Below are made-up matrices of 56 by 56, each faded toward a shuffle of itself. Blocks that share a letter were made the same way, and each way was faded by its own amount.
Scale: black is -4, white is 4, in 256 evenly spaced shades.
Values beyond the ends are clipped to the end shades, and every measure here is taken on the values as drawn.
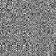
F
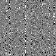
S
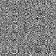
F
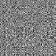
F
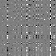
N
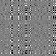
N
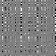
N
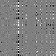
N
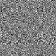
F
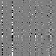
N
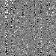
S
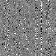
S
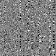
S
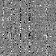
S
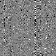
S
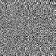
F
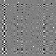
N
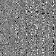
S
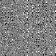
S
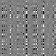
N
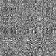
F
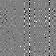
N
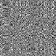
F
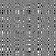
N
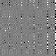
N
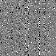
S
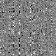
S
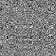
F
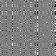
N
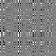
N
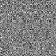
F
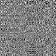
F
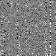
S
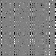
N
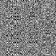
F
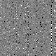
S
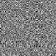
F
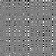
N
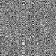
F
